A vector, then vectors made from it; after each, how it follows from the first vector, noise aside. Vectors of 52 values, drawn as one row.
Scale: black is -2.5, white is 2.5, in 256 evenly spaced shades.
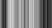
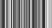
sign-scrambled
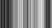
reversed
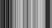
reversed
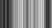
reversed
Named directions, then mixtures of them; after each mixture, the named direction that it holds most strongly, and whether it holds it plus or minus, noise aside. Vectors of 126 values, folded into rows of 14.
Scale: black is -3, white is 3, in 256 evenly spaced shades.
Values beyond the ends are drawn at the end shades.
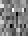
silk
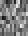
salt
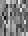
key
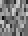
salt, plus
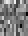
salt, minus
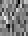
salt, minus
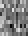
silk, plus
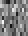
silk, plus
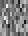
key, minus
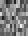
salt, plus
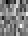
salt, plus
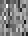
key, minus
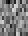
salt, plus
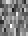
silk, minus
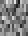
salt, minus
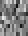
salt, minus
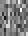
key, plus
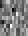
silk, minus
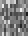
key, plus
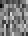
key, minus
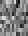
salt, minus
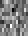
silk, minus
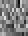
salt, minus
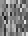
key, plus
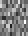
salt, plus
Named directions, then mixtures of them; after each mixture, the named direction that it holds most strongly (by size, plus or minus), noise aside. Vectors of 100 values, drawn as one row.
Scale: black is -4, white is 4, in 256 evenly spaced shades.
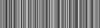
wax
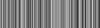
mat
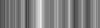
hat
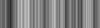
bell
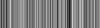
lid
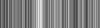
hat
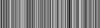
lid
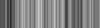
bell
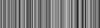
mat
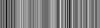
wax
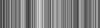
hat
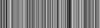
lid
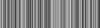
mat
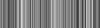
mat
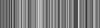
wax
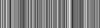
lid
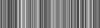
mat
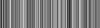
lid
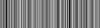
wax
